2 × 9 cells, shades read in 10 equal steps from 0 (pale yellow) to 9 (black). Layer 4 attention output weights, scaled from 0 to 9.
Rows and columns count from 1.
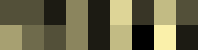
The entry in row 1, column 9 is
6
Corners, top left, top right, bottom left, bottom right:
6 6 3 8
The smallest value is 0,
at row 2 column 8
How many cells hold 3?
1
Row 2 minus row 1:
-3 -1 -2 0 0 1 2 -2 2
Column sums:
9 11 14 8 16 3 16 2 14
